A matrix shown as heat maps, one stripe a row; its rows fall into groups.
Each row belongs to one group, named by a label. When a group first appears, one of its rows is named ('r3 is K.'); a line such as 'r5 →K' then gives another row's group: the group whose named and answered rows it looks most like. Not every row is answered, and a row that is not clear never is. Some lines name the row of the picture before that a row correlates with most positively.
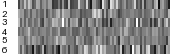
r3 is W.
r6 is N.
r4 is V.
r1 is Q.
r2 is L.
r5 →L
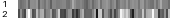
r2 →V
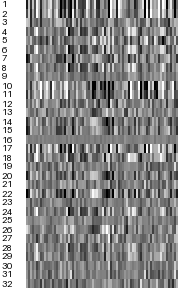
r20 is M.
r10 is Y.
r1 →Q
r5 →N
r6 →V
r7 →M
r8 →V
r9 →V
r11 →Y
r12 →Q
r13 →L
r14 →M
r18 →V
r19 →W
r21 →W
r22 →M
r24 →V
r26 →L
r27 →W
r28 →V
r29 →V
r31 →W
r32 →N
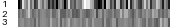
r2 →V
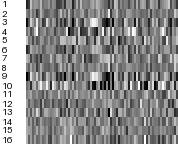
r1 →M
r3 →M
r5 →W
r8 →W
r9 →M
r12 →N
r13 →Q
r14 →W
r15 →L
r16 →W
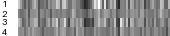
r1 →L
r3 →L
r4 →L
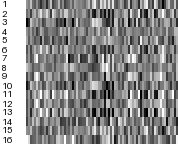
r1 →N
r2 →Y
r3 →M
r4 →W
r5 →N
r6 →Y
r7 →V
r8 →L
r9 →V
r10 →M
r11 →Y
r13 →Y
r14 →Q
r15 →N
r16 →L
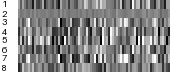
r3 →V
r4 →Q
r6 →N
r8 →M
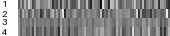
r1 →Q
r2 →W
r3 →N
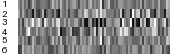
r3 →Y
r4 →V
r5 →W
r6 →M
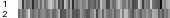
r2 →V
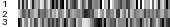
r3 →M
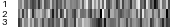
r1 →N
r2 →Q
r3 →M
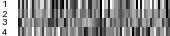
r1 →Q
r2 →Q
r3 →M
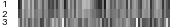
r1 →M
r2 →M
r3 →W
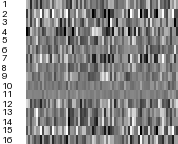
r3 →Q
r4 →M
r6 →W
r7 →Y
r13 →V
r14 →V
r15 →Y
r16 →N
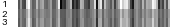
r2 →V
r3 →V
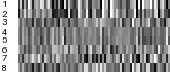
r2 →Q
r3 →N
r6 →W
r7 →Y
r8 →N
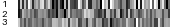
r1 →Q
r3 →W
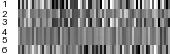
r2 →V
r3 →Q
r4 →N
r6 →Y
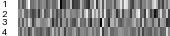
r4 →W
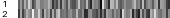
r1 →Q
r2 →Y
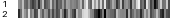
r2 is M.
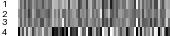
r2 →W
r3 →W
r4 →Q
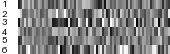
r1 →M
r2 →L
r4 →W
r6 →V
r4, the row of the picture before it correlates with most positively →1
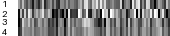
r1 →N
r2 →Q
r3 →M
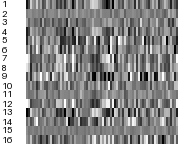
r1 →M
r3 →N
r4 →M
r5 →Q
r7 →L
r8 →L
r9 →Y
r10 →W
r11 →L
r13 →M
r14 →V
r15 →N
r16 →N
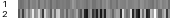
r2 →Y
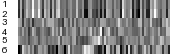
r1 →Y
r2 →Y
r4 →W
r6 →M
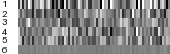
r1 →Q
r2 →N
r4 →W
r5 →L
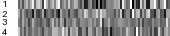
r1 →Y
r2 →N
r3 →W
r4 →W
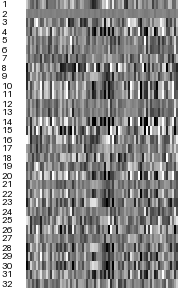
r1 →L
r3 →V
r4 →Y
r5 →W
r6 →W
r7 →N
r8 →Q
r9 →M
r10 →Y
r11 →Y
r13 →W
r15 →Q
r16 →L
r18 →W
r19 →V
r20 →Y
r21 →M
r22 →Y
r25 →L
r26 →Q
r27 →V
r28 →M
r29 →Y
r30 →M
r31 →Y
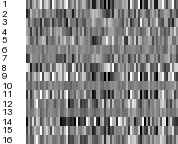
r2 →M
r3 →N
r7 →M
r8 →L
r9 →Y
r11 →Y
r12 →V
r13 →V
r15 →Y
